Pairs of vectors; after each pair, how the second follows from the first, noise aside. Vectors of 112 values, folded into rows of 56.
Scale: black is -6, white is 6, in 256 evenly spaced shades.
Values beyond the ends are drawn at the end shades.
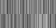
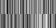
scaled up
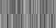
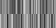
scaled up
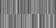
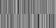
sign-scrambled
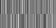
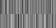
sign-scrambled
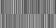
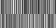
scaled up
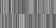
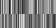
scaled up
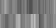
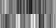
scaled up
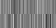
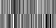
scaled up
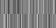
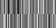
scaled up
